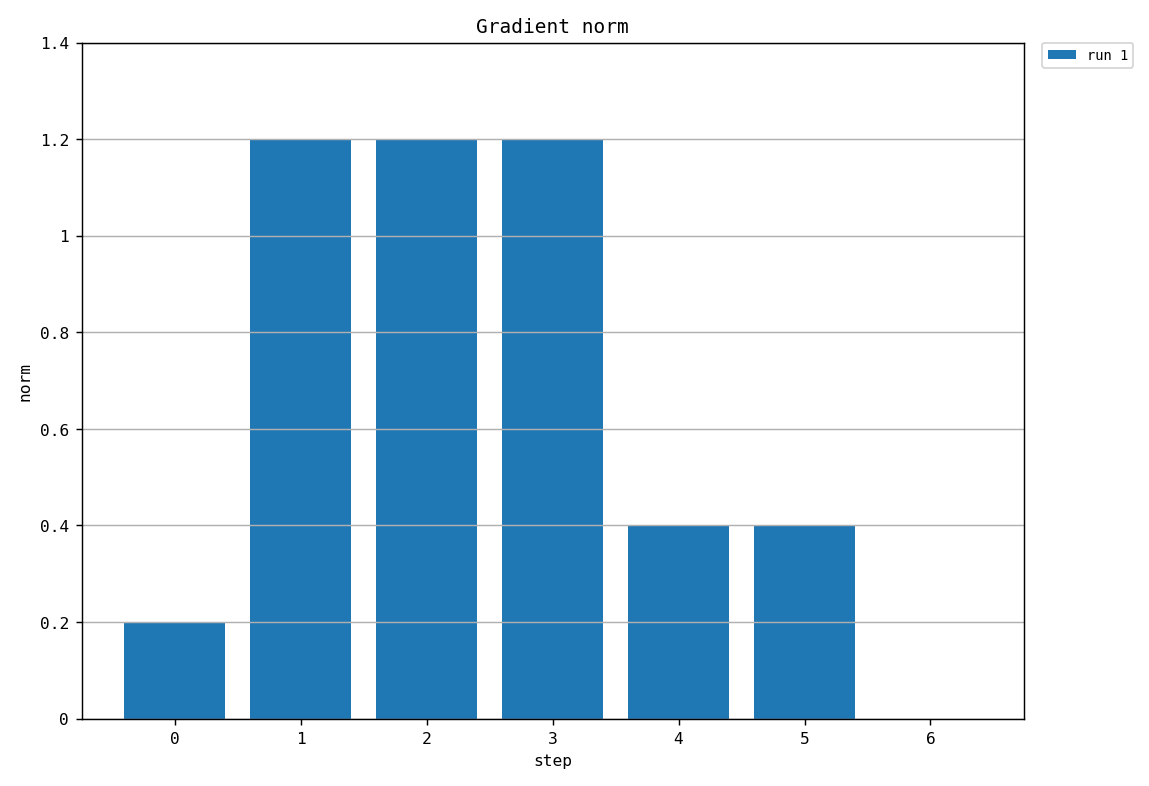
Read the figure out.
Title: Gradient norm
x-axis: step, ticks 0 1 2 3 4 5 6
y-axis: norm, ticks 0 0.2 0.4 0.6 0.8 1 1.2 1.4
Legend: run 1
Values:
run 1: 0.2 1.2 1.2 1.2 0.4 0.4 0
